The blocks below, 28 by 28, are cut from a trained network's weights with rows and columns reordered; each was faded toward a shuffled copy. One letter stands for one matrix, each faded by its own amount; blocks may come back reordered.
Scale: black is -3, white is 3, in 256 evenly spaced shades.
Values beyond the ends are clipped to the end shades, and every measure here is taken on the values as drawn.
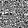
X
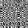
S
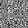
S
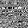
S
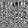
S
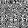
X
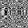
S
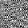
S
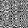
S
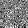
X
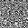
X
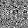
X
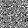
X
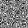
X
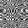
S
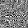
S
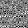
S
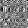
S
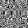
S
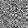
S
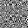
S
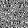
X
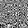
S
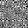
S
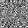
X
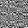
S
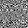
S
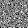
X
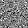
X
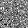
X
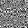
S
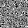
X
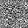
X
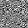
S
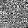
S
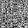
X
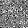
X
